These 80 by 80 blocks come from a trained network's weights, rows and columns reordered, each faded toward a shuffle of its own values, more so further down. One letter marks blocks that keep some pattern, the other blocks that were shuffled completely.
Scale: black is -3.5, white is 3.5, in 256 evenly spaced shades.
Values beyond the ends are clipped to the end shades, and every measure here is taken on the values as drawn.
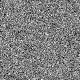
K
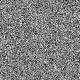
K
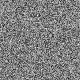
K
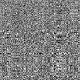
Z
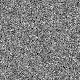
K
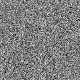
K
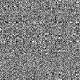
Z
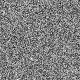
K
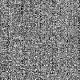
Z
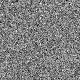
K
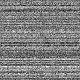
Z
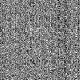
Z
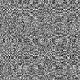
Z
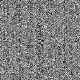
Z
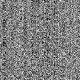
Z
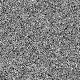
K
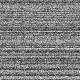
Z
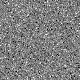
K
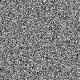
K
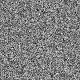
K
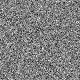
K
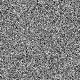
K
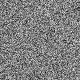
K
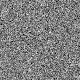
K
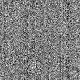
Z
